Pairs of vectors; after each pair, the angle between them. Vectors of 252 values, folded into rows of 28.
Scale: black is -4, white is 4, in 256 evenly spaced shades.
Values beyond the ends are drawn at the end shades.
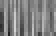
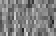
partly aligned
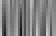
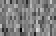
partly aligned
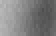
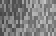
partly opposed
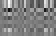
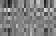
nearly opposite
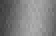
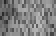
partly aligned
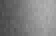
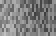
partly opposed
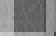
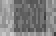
nearly parallel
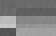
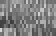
partly opposed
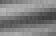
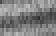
nearly parallel
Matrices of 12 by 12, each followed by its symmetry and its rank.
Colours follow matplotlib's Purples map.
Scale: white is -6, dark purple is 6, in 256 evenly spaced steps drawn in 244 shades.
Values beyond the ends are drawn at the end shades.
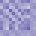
symmetric, rank two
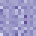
neither, rank two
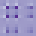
symmetric, rank one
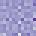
antisymmetric, rank two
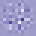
antisymmetric, rank two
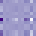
neither, rank one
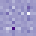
antisymmetric, rank two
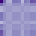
symmetric, rank one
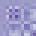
symmetric, rank two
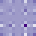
symmetric, rank one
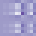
neither, rank one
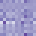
neither, rank two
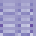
neither, rank one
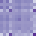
symmetric, rank two
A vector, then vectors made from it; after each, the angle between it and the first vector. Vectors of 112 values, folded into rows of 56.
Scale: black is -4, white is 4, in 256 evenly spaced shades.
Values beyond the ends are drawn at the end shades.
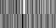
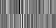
partly aligned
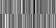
partly opposed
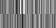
nearly parallel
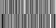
partly aligned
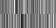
partly aligned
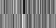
nearly opposite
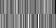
orthogonal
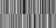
nearly opposite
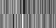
nearly opposite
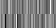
orthogonal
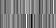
orthogonal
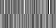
partly aligned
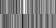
nearly parallel
